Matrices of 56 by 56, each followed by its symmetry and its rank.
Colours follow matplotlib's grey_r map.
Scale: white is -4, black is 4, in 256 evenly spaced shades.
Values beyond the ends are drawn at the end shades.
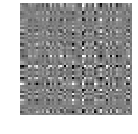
antisymmetric, rank two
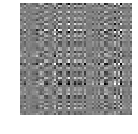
neither, rank two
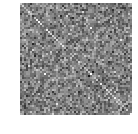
symmetric, full rank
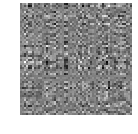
neither, rank five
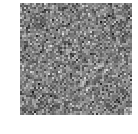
symmetric, full rank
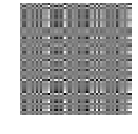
neither, rank one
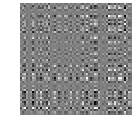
antisymmetric, rank two
